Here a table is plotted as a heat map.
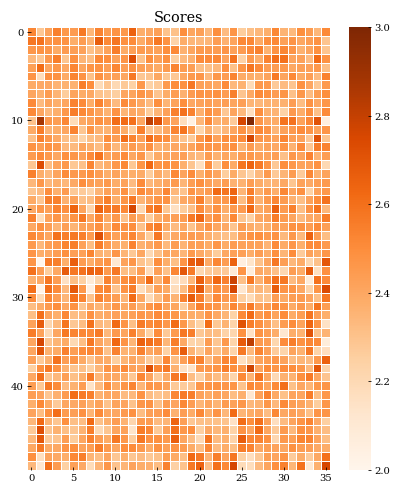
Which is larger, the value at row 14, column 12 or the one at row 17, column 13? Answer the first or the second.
the second
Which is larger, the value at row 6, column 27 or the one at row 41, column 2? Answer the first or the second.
the first
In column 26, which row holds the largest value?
10
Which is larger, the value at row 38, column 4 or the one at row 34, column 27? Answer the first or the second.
the second
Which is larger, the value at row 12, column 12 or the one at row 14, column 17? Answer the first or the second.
the first
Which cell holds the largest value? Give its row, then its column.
10, 26
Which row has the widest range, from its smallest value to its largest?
10
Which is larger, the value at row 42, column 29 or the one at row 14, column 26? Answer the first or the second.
the second
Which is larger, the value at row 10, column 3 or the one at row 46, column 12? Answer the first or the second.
the first
